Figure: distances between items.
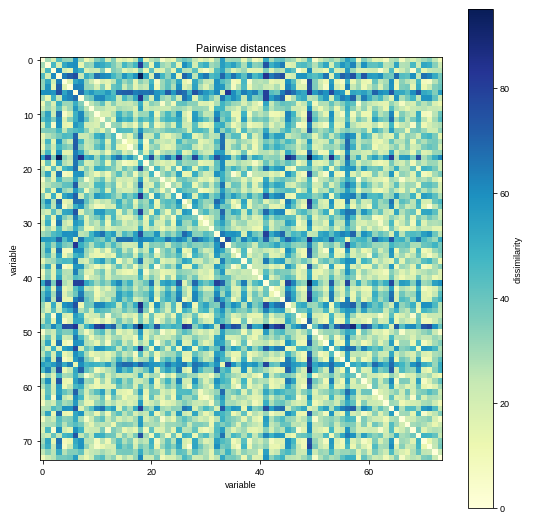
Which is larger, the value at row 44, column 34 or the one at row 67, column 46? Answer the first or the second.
the first
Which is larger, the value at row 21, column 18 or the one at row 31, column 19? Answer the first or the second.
the first
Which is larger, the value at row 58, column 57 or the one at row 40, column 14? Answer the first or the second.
the first
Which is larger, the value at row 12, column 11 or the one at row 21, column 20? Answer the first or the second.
the second
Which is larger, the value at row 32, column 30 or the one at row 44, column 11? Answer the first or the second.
the first
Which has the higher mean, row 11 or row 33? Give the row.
33
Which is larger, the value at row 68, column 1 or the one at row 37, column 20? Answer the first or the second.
the first
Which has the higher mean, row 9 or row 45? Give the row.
45
